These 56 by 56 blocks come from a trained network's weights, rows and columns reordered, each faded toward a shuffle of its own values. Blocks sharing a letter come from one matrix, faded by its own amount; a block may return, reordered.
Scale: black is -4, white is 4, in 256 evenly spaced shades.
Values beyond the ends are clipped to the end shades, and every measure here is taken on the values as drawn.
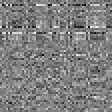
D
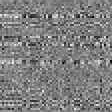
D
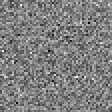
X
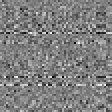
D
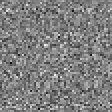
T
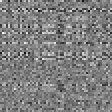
D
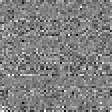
D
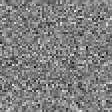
T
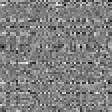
D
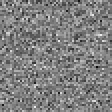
T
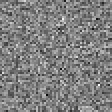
X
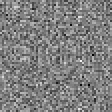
X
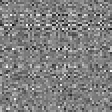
D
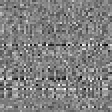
D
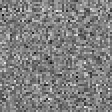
T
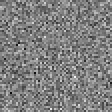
X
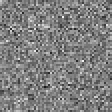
T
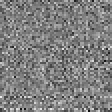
T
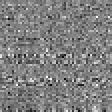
D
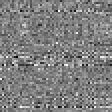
D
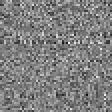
T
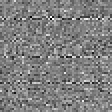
D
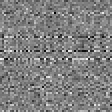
D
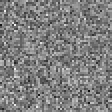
X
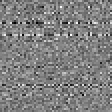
D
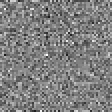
T
